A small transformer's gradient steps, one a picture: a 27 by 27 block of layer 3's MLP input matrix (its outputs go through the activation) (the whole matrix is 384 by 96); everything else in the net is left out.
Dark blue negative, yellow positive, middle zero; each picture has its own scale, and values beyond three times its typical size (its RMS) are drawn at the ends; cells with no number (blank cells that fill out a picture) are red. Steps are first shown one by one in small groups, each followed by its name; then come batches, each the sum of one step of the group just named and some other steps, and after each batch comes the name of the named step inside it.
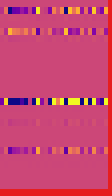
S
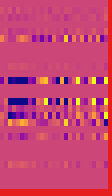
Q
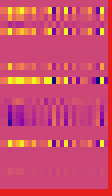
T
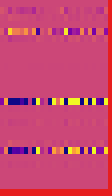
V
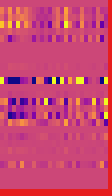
Q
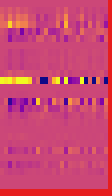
V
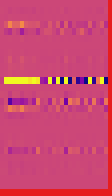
V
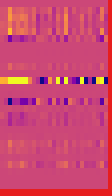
T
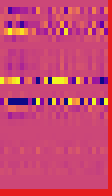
S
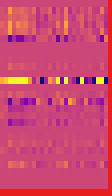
T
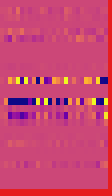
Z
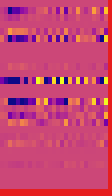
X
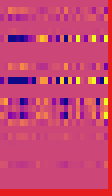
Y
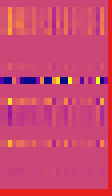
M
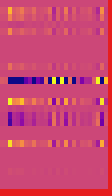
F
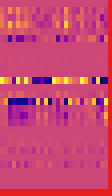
Z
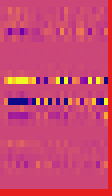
Z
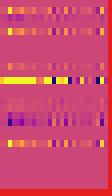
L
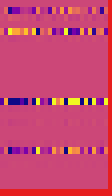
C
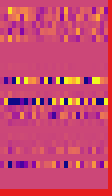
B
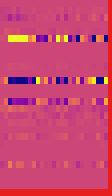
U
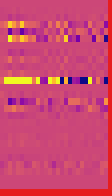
U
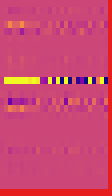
C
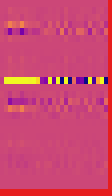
B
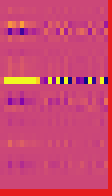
L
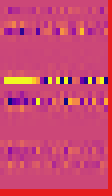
C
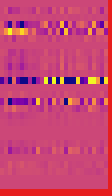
C
